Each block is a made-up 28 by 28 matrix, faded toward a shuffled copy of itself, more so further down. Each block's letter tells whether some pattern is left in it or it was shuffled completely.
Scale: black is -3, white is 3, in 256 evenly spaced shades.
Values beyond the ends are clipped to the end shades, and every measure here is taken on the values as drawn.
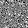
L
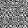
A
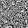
L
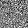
L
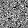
L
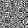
A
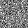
L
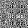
A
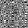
A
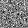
L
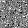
L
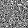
L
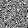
L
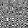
A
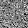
L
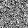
L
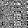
A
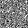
L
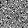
L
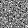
L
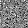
L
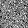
L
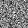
L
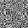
A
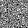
L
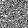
L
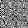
A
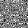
A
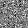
L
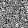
L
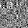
A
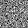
L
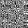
A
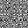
A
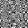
A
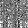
A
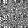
A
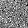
L
